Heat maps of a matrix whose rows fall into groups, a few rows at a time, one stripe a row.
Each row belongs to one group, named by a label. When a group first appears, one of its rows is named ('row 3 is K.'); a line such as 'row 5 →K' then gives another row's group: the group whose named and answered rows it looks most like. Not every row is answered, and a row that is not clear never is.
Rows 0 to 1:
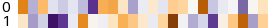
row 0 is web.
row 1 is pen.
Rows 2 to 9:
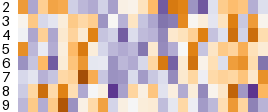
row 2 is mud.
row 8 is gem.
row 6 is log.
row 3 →log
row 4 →log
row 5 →log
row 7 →log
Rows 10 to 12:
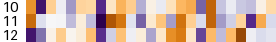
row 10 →web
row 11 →web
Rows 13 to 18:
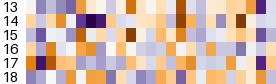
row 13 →pen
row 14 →mud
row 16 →web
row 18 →log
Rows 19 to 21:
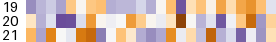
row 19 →log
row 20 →pen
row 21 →web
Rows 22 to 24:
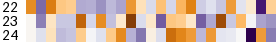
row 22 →mud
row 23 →pen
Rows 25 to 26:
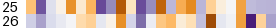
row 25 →web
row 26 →web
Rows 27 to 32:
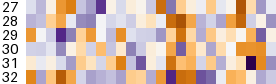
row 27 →mud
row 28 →mud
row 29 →pen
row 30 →log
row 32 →mud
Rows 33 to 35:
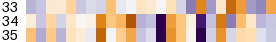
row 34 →pen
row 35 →pen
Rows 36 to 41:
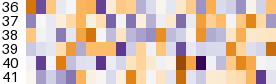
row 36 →web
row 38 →log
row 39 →gem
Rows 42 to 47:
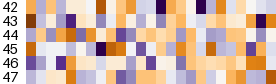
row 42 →pen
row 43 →pen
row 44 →gem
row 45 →web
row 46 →log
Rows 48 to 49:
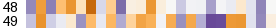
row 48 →gem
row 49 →gem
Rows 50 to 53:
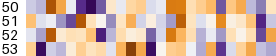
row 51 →pen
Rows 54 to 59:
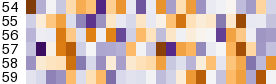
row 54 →web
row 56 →gem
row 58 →gem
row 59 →log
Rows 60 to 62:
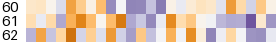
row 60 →log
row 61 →web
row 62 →gem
